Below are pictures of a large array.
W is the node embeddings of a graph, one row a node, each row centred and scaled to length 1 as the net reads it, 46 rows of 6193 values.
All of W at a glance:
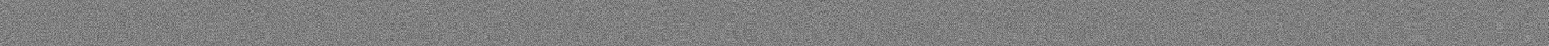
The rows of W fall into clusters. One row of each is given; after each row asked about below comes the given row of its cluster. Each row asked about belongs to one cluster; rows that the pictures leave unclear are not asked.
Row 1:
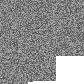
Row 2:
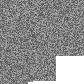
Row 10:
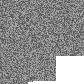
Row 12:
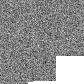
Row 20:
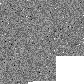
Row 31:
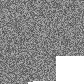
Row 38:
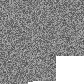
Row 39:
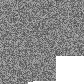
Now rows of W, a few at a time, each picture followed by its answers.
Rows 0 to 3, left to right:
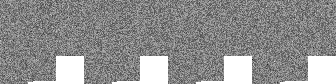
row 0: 12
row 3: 12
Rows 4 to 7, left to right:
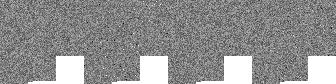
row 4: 38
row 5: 39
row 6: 38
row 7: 1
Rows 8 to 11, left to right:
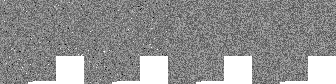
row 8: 20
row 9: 20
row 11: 1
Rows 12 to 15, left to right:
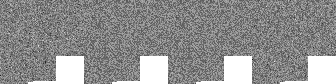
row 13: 31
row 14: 31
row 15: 12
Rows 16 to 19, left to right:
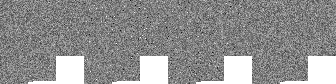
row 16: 10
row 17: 20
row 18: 1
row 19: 12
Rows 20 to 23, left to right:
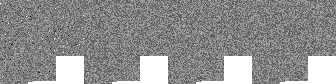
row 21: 31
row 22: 10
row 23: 39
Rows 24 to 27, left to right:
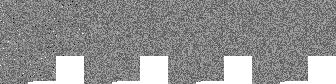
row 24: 39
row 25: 10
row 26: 20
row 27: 20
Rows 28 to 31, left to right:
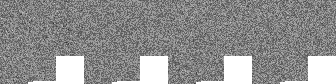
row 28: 10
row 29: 39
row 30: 2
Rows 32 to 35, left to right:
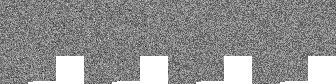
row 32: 10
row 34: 2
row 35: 38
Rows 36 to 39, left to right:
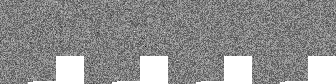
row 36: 39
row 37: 38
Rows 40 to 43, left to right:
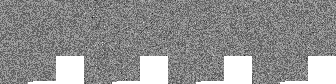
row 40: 39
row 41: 31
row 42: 1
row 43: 31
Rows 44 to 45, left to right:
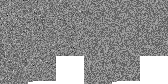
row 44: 38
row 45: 20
